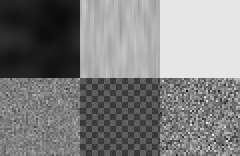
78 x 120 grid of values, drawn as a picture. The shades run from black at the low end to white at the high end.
It is made of 2 by 3 panels. Panel 1,1: very low, smooth, faint in contrast. Panel 1,2: high, streaked downward, faint in contrast. Panel 1,3: very high, flat. Panel 2,1: middling, fine-grained. Panel 2,2: low, checkered. Panel 2,3: middling, fine-grained, strong in contrast.
